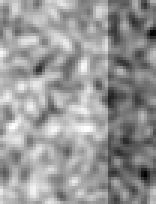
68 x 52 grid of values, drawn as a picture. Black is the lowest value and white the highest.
Stripes: none. Average level on the scale: 60%. Seam: vertical, 70% of the way across, the left part higher. Lone odd cells: none. Grain: blotchy.
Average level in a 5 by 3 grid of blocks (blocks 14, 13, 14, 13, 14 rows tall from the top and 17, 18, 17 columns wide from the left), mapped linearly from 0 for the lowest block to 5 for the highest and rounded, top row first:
4 4 0 / 4 4 1 / 5 4 0 / 5 5 0 / 5 4 0
